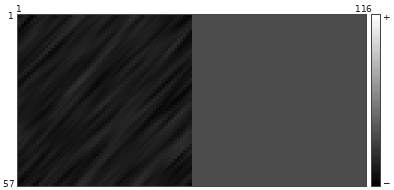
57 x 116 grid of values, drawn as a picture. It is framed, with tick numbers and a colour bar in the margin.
It is made of 1 by 2 panels. Panel 1,1: very low, slanting up to the right, faint in contrast. Panel 1,2: low, flat.
